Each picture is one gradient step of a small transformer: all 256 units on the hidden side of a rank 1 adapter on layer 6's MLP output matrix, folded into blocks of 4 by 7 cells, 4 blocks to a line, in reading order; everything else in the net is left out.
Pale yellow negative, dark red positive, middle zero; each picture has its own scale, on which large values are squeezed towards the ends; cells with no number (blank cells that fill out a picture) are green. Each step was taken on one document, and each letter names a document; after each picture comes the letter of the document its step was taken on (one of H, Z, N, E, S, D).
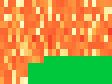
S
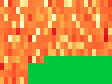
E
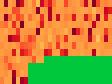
S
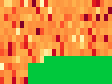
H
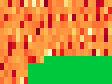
H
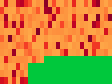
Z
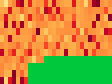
Z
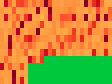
H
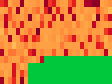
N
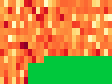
Z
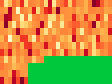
Z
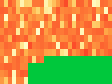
Z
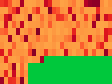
N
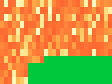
S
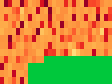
E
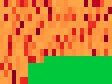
H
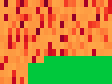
E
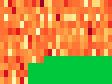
H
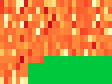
Z
